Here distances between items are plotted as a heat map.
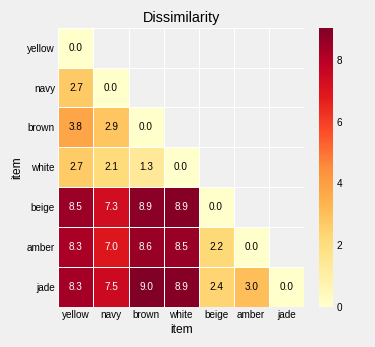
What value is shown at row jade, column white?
8.9
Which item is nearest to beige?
amber
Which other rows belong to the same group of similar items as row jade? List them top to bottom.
beige, amber
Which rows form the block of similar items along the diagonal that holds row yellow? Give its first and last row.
yellow to white
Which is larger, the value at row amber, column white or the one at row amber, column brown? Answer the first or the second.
the second
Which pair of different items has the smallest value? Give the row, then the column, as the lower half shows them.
white, brown
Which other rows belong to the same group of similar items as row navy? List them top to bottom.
yellow, brown, white
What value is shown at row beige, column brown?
8.9
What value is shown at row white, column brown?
1.3
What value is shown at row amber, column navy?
7.0
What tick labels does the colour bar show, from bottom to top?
0, 2, 4, 6, 8
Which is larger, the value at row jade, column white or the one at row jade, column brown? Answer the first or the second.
the second
